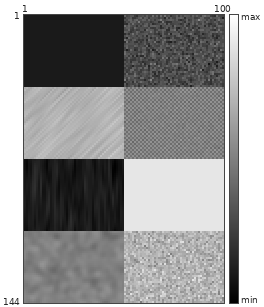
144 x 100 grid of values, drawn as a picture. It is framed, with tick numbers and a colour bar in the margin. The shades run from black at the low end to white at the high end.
The table splits into 4 rows of 2 panels. Panel 1,1: very low, flat. Panel 1,2: low, fine-grained. Panel 2,1: high, slanting up to the right, faint in contrast. Panel 2,2: middling, checkered. Panel 3,1: very low, streaked downward, faint in contrast. Panel 3,2: very high, flat. Panel 4,1: middling, blotchy, faint in contrast. Panel 4,2: high, fine-grained.
